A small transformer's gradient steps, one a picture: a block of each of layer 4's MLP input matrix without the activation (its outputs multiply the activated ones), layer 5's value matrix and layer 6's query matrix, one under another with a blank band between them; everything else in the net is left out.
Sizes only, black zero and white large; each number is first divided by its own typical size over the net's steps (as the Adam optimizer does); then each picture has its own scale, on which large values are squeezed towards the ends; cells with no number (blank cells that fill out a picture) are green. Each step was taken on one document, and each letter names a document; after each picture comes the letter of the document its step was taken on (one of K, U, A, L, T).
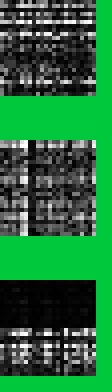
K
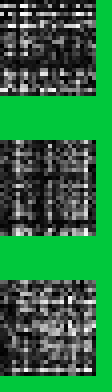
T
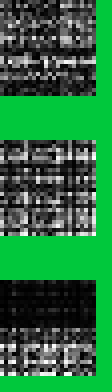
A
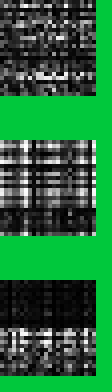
K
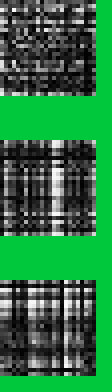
A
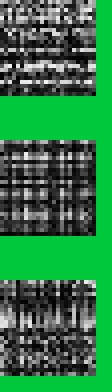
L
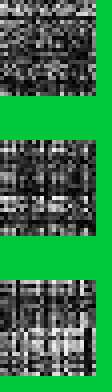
A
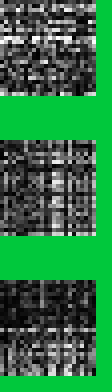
A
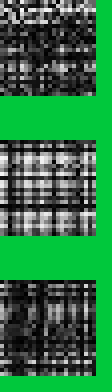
L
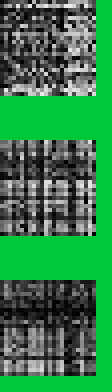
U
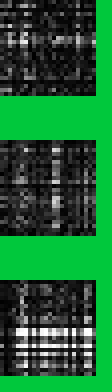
T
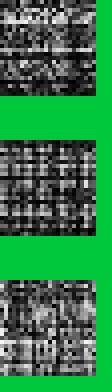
L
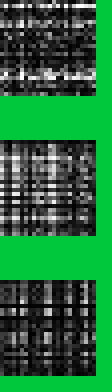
K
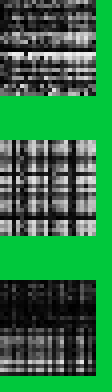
U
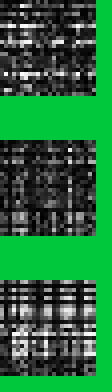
T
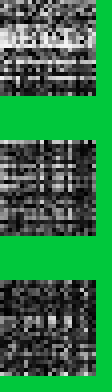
A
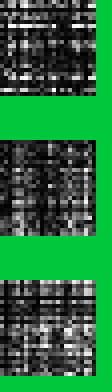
T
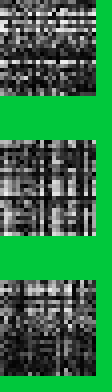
A
